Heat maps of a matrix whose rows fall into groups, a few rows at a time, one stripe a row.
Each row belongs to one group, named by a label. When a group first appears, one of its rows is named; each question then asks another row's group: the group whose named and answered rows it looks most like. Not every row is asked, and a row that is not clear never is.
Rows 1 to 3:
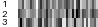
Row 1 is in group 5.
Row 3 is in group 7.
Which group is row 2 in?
5
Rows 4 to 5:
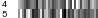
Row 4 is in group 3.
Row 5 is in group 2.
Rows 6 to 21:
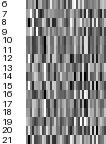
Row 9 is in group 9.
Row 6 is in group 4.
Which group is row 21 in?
7
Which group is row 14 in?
5
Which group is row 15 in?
2
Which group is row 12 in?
2
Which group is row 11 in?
3
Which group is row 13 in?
5
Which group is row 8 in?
7
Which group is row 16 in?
3
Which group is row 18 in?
5
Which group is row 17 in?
5
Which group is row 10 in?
3
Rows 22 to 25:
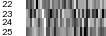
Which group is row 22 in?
4
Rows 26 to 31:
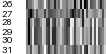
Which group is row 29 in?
7
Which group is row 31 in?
5
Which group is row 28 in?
7
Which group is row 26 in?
5
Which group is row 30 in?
7
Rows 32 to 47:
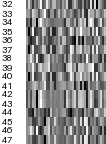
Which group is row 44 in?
4
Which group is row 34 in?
4
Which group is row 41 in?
5
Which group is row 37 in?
7
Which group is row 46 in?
9
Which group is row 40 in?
7
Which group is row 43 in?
4
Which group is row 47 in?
3
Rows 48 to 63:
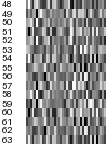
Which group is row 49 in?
4
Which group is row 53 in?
3
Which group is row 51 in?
7
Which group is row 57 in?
4
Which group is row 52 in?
9
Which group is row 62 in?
3
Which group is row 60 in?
7
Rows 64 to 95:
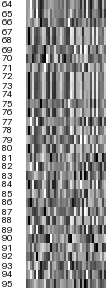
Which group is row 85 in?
5
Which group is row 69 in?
3
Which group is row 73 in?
7
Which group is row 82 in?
9
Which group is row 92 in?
4
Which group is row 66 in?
2
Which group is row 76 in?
7
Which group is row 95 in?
5
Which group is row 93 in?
2
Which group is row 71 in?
5
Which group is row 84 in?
7
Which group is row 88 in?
7
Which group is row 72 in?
7
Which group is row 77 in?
9
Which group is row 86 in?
4
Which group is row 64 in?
9
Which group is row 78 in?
7
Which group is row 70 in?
3
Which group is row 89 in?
9
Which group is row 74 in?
7
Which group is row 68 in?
7
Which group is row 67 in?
7
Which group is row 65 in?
9
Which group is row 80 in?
7
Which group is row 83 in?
5
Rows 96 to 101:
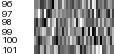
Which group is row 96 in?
3
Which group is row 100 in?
4
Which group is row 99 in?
5
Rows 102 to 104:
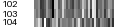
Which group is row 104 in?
9
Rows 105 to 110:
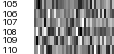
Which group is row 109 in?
7
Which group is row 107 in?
4
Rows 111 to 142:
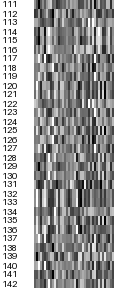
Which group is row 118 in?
5
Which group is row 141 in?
3
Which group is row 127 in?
9
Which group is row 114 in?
4
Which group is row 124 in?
5
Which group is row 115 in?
4
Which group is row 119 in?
9
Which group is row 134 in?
3
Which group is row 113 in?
3
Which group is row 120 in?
2
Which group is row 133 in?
2
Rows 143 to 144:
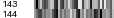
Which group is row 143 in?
7
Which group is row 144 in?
4
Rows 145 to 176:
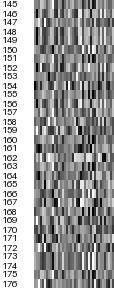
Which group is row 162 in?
4
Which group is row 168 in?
5
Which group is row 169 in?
2
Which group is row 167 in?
4
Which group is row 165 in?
4
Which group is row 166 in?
3
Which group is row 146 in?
7
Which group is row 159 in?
2
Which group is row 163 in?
5
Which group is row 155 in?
5
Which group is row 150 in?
3
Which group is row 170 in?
3
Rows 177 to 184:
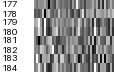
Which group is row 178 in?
4
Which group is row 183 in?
2
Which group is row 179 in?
9
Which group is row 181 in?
4
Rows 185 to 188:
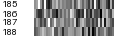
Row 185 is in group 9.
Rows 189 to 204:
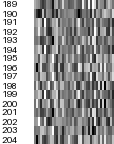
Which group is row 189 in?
3
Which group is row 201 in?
3
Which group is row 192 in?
9
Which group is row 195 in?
5
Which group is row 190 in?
4
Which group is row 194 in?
9
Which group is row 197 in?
5
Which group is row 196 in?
7
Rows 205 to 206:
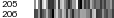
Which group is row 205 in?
2
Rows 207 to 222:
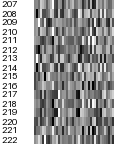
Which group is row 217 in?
4
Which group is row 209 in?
9
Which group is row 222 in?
9
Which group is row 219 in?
4
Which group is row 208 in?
7
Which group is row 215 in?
4
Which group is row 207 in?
5
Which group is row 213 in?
2
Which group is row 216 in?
5
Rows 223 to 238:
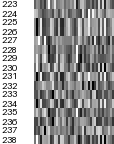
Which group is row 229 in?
2
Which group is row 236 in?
3
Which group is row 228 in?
2
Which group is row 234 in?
7
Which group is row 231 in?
7
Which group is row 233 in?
3
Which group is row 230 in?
2
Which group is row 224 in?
3
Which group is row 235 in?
2
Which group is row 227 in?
9
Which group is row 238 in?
2
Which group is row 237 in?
4
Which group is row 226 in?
7
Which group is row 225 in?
7
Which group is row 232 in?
5
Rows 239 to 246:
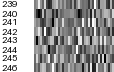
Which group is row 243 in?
7
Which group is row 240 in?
4
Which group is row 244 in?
2
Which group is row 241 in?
3
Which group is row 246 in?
5
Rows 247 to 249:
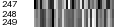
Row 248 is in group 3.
